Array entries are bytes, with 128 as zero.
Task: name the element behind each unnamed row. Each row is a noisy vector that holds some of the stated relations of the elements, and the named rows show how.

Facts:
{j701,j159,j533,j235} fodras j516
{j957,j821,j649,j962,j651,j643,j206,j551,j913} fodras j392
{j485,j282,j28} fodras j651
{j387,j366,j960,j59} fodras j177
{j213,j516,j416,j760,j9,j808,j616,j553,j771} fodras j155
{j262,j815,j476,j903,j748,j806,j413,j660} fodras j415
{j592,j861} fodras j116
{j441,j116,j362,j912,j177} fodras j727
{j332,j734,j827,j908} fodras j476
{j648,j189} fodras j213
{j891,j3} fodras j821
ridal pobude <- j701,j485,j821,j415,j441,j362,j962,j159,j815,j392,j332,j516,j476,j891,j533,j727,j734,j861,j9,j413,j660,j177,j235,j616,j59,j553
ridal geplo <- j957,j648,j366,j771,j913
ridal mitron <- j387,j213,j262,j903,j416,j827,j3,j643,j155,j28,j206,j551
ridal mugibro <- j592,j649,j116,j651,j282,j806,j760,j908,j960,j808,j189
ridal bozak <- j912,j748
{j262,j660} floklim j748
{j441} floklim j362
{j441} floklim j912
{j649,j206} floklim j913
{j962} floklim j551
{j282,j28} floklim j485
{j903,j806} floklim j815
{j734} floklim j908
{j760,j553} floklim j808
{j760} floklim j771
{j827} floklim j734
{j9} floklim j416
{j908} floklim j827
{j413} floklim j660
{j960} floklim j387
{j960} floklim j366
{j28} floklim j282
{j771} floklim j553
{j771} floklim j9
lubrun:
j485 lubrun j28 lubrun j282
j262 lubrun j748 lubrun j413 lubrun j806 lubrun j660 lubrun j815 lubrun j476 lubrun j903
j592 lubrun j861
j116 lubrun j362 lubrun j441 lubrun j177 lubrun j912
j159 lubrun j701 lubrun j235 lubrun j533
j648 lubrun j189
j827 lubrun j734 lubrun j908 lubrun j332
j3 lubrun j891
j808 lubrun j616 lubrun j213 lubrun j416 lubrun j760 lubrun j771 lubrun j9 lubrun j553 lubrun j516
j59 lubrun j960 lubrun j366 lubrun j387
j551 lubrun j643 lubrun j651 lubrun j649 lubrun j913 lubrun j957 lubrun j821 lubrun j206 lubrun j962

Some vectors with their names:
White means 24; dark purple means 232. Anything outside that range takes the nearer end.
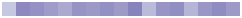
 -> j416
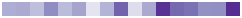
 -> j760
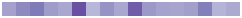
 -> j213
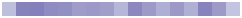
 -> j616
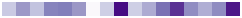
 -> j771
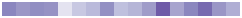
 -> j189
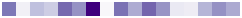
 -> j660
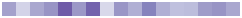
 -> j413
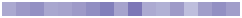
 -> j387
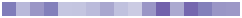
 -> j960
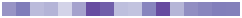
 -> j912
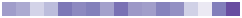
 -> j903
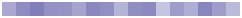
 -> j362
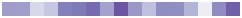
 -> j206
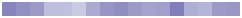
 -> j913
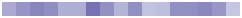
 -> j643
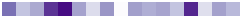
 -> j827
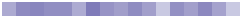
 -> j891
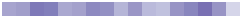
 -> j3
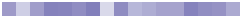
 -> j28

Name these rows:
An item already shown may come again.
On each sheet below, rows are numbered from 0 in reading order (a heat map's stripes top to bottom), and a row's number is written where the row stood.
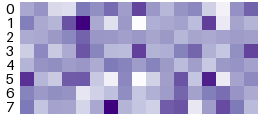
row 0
j962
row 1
j734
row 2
j441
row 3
j9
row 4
j332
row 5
j908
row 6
j189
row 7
j748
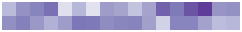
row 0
j808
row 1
j392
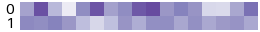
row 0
j516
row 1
j366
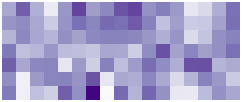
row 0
j516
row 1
j476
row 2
j815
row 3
j806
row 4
j116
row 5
j262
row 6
j660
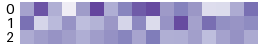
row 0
j516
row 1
j282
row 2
j387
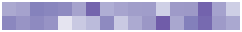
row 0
j485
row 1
j189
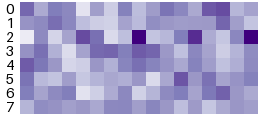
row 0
j116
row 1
j648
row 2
j553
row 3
j821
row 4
j957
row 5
j649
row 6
j592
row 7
j332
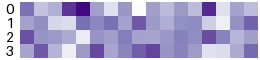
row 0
j827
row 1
j962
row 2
j651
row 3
j516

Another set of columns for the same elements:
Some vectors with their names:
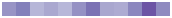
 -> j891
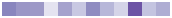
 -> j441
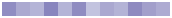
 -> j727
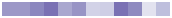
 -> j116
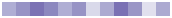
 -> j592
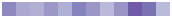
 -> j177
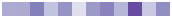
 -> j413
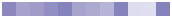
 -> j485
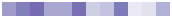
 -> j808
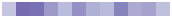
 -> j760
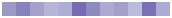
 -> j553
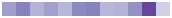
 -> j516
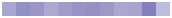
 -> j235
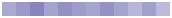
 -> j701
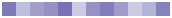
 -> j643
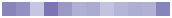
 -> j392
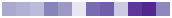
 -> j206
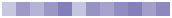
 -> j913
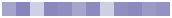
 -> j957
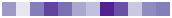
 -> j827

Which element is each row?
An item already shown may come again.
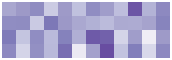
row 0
j660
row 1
j392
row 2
j748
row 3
j262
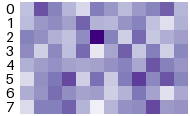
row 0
j189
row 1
j648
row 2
j366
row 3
j262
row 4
j815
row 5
j908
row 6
j592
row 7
j649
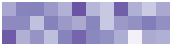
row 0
j960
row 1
j821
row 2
j416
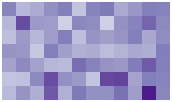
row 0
j28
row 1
j282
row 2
j913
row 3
j392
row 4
j332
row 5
j734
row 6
j962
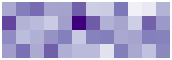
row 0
j808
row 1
j387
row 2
j28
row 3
j651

